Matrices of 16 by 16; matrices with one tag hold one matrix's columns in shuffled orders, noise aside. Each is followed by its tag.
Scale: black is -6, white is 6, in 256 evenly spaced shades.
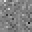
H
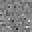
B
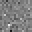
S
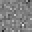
S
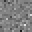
S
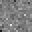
S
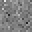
H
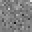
H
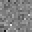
S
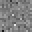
S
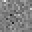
H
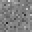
H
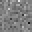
H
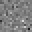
B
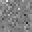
H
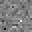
B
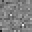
S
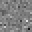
B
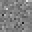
H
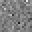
H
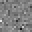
B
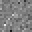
S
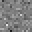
S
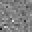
B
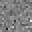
B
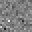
B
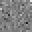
H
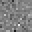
S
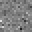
B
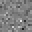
B
